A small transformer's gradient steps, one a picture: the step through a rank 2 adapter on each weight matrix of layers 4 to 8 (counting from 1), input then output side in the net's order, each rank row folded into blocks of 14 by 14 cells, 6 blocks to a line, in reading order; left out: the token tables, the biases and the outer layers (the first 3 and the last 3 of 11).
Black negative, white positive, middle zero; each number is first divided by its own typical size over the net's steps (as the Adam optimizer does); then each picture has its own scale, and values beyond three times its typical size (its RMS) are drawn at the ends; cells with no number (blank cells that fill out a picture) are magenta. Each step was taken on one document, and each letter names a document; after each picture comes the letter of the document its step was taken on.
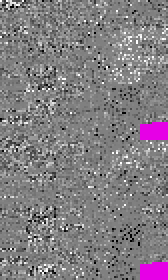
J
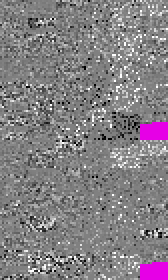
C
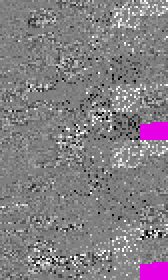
C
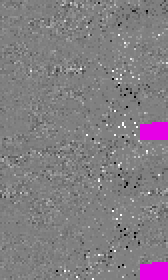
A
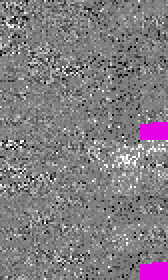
J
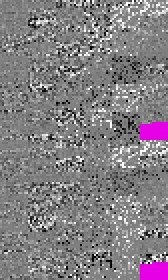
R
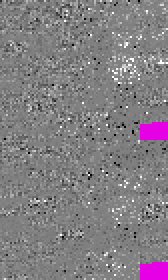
A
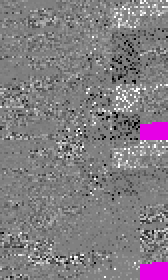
C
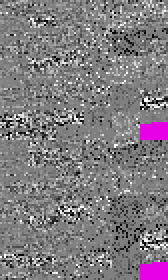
R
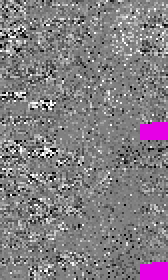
J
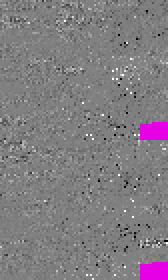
A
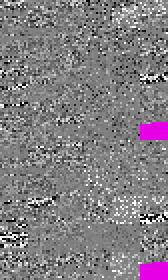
R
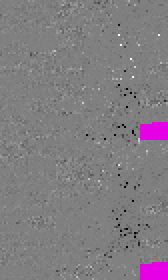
A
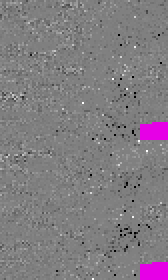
A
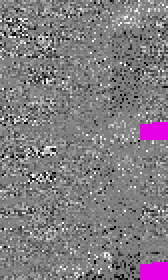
J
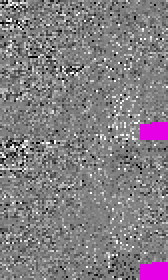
J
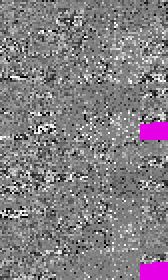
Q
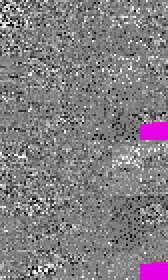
J
